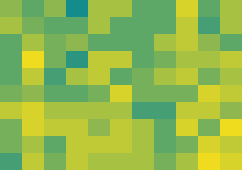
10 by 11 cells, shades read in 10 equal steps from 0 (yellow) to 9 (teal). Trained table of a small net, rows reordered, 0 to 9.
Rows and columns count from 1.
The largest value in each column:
7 6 7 9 6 6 7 7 5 7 6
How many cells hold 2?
21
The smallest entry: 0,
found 3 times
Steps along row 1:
up down up down same up same down up down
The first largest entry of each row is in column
4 10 1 4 3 3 7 8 3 1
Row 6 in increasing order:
1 1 2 4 5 5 5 5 5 6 6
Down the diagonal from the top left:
4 5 5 8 2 1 7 6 5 0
